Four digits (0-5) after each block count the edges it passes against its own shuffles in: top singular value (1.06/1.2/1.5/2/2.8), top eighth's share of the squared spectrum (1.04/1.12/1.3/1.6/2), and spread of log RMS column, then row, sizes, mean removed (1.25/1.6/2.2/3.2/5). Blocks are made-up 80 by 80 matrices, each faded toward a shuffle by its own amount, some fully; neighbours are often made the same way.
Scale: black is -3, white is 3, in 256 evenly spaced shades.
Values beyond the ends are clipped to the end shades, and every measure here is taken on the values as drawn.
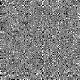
4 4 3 2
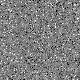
1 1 0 0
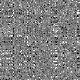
4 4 3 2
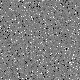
0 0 0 0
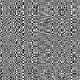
5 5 4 3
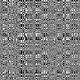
5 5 4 3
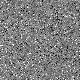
0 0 0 0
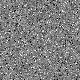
0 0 0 0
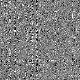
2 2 3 2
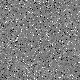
0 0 0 0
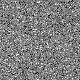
0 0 0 1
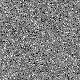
0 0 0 0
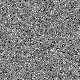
0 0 0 0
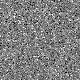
0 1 0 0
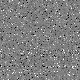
2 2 0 0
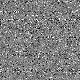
1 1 0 2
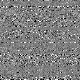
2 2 0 4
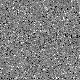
0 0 0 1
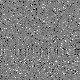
3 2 0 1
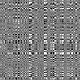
5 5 4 4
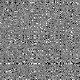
4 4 2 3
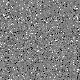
2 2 1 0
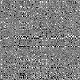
4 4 2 3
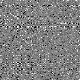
4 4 2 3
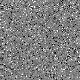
3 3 1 1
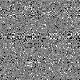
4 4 1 3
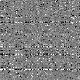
4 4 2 3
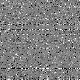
4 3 1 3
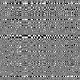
5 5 2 4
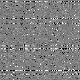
4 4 1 3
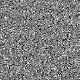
3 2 1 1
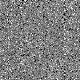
3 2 1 1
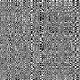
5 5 4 3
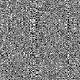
4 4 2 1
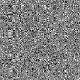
4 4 3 2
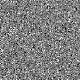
3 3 1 1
